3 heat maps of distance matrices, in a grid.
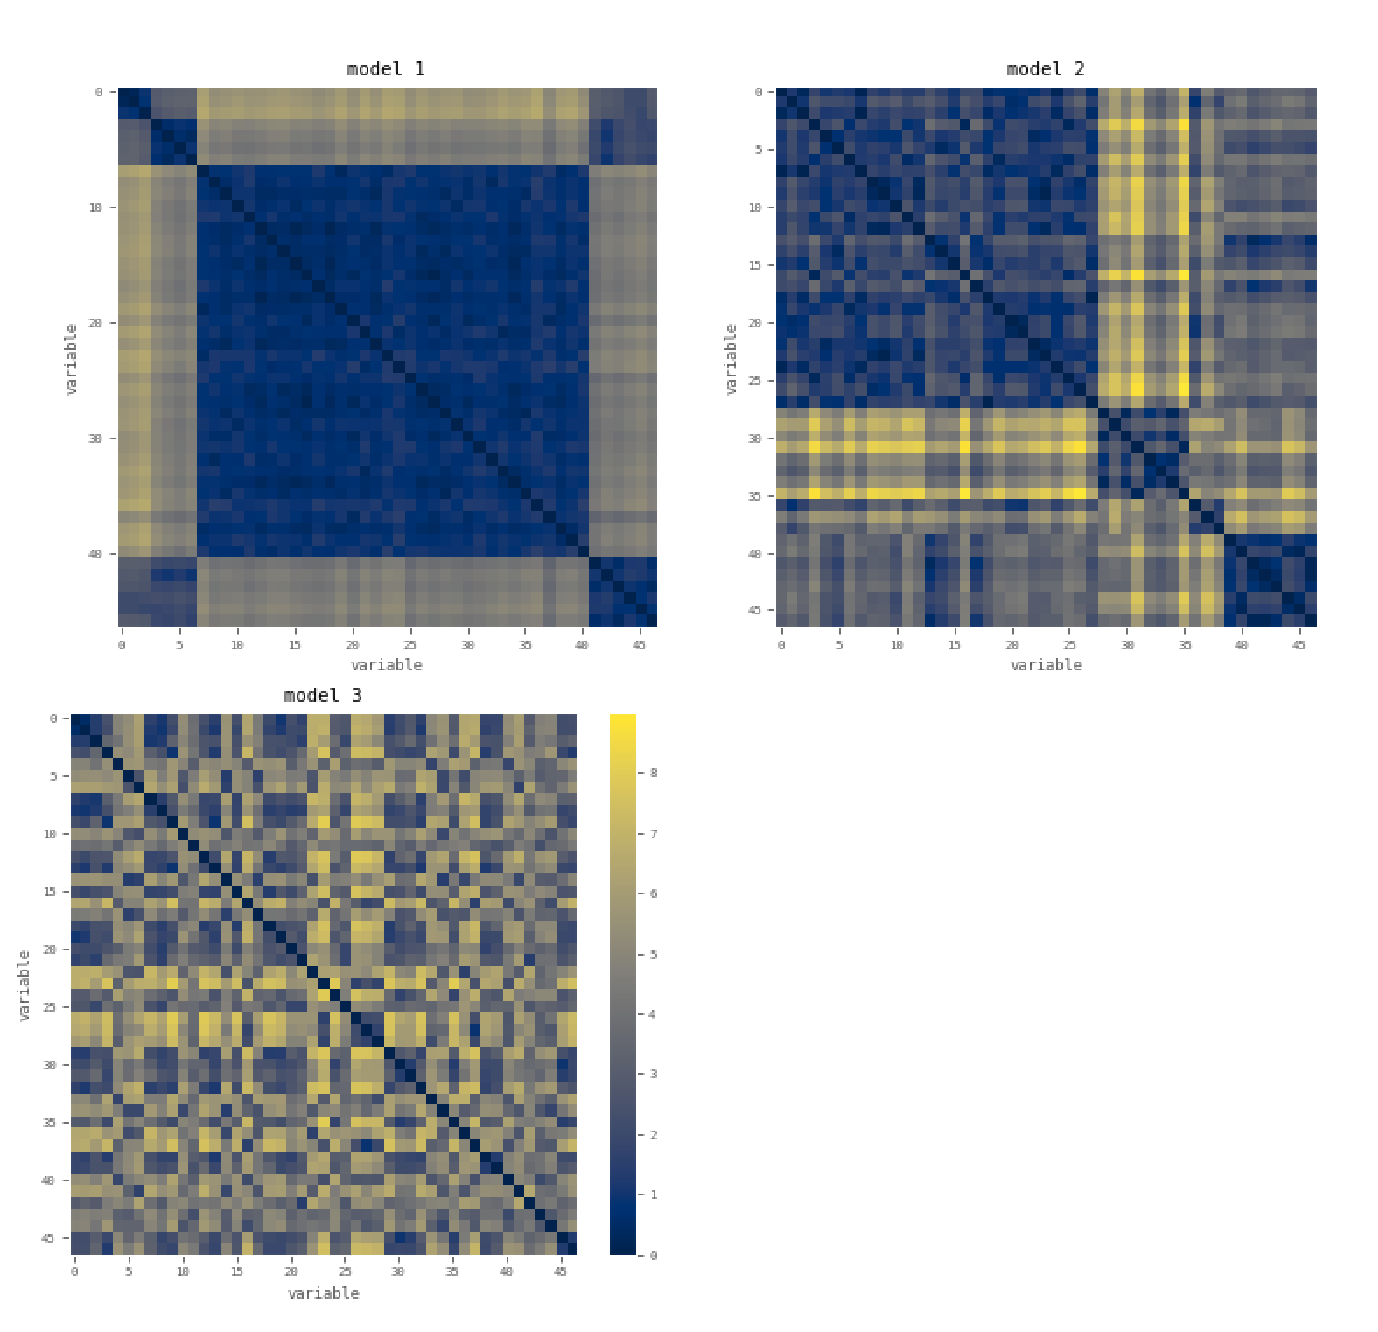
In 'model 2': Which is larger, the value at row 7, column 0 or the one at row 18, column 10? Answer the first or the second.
the second
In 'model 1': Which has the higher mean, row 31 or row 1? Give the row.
1
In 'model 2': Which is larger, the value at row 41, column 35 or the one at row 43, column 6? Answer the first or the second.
the first
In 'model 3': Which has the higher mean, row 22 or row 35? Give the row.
22
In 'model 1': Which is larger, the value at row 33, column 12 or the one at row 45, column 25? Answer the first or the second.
the second
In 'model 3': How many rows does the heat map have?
47
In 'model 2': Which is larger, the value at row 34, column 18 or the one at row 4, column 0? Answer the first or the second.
the first
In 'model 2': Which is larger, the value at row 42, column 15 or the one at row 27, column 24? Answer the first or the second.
the first
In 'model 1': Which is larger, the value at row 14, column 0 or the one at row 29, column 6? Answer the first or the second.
the first
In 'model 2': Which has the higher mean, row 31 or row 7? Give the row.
31
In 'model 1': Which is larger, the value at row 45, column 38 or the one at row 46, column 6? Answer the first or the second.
the first
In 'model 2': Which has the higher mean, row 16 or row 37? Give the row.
37
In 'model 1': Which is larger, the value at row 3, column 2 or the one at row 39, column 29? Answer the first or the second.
the first
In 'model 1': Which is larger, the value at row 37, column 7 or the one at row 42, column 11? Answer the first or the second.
the second
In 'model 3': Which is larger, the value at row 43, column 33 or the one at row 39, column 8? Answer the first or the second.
the first
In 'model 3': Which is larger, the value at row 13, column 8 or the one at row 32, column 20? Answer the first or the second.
the second
